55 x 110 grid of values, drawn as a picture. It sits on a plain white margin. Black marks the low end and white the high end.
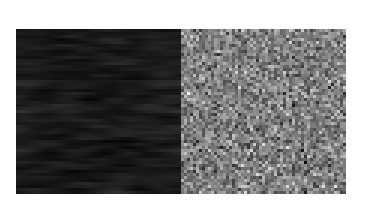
The table splits into one row of 2 panels. Panel 1,1: very low, streaked across, faint in contrast. Panel 1,2: middling, fine-grained, strong in contrast.
